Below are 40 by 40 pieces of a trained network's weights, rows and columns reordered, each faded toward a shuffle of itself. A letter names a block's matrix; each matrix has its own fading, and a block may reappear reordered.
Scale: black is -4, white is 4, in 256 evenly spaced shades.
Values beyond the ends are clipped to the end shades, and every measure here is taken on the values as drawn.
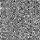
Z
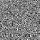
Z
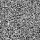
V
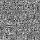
Z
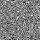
Z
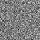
V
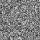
V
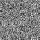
V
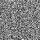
V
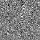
Z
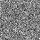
V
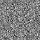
Z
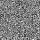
V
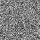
V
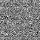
Z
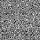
Z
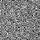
Z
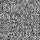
V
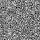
V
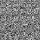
Z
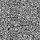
V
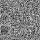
V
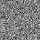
Z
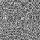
V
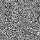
Z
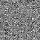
Z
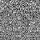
Z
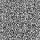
V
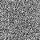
V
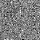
Z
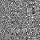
Z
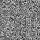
V
